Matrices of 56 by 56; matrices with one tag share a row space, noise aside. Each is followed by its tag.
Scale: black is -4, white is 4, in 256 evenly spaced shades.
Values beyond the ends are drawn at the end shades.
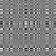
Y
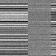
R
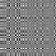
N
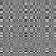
Y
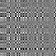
N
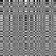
Y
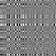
N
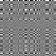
Y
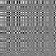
N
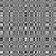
Y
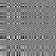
N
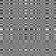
Y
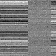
R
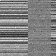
R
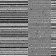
R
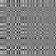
N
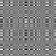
Y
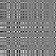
N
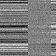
R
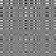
Y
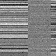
R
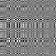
N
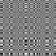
Y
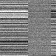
R
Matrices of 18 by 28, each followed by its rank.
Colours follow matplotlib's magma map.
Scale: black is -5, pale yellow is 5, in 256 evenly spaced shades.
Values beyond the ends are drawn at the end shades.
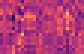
three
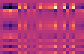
one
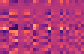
two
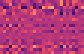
three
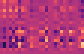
two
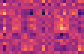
three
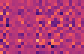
three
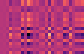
one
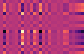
one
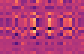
two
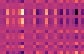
one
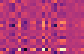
two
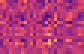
three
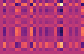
one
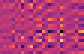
two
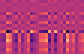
one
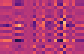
two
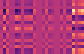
one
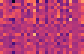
three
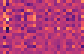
three
